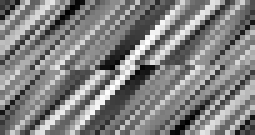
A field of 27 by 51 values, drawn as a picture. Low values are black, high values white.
Streaks slant up to the right. The values follow a bell shape. No overall slope runs across the table. No row or column stands out. It looks the same turned upside down.
